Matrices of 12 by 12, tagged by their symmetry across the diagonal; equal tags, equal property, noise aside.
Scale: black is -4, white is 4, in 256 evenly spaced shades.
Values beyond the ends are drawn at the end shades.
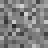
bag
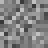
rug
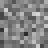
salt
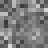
rug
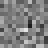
bag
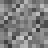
bag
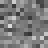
salt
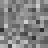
salt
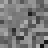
rug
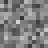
bag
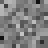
rug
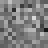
salt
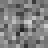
bag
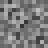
rug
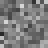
rug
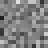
bag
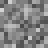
rug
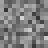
salt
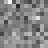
salt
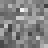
salt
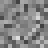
rug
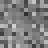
bag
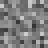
bag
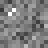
rug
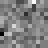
bag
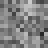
salt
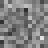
salt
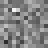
salt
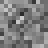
rug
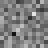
bag
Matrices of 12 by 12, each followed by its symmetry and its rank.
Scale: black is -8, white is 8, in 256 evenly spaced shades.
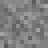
antisymmetric, full rank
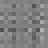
neither, rank two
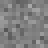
antisymmetric, full rank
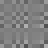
symmetric, rank one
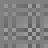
symmetric, rank one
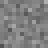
antisymmetric, full rank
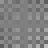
symmetric, rank one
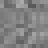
neither, rank two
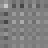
symmetric, rank one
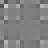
symmetric, rank one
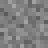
antisymmetric, full rank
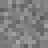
antisymmetric, full rank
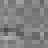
neither, rank two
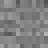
neither, rank two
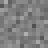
antisymmetric, full rank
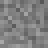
antisymmetric, full rank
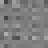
neither, rank two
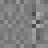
neither, rank two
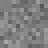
antisymmetric, full rank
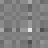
symmetric, rank one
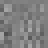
neither, rank two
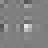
symmetric, rank one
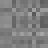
neither, rank two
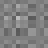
symmetric, rank one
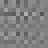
neither, rank two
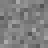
antisymmetric, full rank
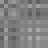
symmetric, rank one
